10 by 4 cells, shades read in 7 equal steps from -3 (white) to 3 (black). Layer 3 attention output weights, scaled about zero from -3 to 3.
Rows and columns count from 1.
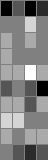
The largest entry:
3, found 3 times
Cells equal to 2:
2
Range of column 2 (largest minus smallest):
3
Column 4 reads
2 0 0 0 -1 3 -1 0 -1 1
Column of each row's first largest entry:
1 1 2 2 1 4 3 3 2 3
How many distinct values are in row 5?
2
